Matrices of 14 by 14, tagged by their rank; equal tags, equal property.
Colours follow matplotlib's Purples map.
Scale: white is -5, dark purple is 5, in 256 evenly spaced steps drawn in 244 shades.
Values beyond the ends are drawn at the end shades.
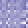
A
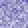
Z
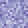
Z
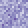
Z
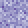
Z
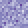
Z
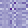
A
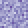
Z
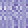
A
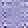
A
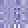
A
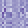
A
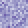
Z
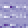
A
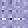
A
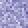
Z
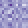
A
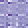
A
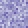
Z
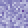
Z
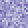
Z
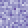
Z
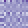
A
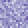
Z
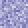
Z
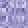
A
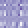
A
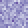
Z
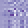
A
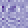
A
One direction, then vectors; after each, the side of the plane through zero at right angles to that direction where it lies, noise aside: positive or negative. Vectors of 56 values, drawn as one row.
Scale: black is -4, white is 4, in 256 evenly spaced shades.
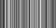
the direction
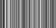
positive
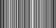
positive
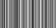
positive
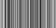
negative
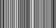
positive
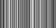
positive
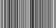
negative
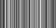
positive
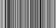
negative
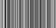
negative
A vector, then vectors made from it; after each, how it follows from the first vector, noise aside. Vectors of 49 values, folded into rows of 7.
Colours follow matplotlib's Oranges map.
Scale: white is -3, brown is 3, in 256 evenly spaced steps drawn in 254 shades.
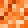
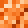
reversed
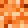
wrapped around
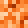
wrapped around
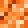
copied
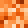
wrapped around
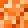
reversed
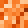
reversed
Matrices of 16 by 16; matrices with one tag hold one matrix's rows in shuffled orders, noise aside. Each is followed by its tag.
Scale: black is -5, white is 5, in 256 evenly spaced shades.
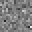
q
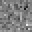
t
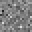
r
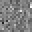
r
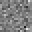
t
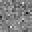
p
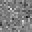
p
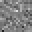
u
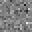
t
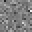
q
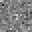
u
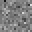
q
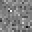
p
